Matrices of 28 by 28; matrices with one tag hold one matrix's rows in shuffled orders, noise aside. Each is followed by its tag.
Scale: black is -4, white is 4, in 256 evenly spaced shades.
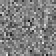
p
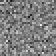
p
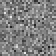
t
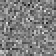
p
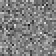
p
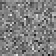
t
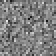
p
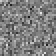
p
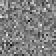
p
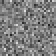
t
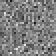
t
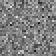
t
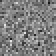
t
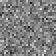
p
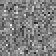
t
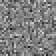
p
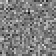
p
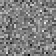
p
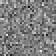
p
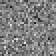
t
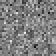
t
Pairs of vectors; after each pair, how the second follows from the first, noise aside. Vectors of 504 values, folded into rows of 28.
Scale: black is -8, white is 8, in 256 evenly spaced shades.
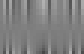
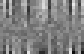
scaled up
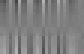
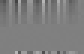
partly zeroed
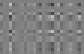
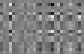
scaled up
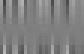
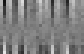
scaled up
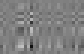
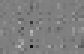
partly zeroed
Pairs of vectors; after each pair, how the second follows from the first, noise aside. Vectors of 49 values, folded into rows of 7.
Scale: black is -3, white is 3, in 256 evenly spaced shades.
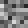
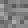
shrunk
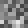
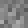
shrunk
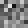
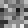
shuffled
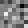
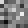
reversed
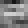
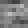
shrunk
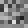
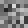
reversed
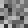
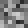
shuffled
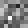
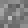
shrunk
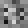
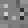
partly zeroed
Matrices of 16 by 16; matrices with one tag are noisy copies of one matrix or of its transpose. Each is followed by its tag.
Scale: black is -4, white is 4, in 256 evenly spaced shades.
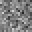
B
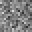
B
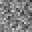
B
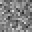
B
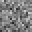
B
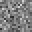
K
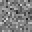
K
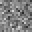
B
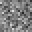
B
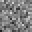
B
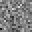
K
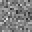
K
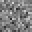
B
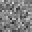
B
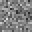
K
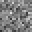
B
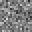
K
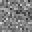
K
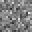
B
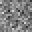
B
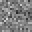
K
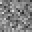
B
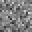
B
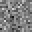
K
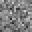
B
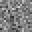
K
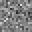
K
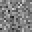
K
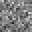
B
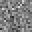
K
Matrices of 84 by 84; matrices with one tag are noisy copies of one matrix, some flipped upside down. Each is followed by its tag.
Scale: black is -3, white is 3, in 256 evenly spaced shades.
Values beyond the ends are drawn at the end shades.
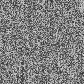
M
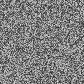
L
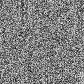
M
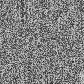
M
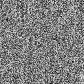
M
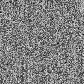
M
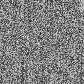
M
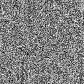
M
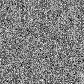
M
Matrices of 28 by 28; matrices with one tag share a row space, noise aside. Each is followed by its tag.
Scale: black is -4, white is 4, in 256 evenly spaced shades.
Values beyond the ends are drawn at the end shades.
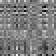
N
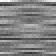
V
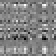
N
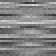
V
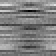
V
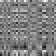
N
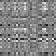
N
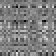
N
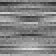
V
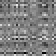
N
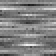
V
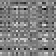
N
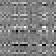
N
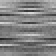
V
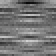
V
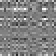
N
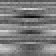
V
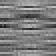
V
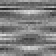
V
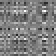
N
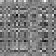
N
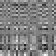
N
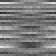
V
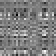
N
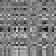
N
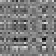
N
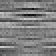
V
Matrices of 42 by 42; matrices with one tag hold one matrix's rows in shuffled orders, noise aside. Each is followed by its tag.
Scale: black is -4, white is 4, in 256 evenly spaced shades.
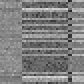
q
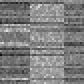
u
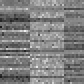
u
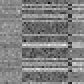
q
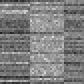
u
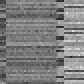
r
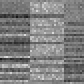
u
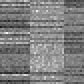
u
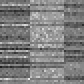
u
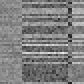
q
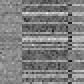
q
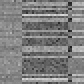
q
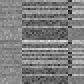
q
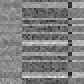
q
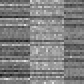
u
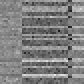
q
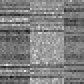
u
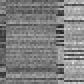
r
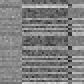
q
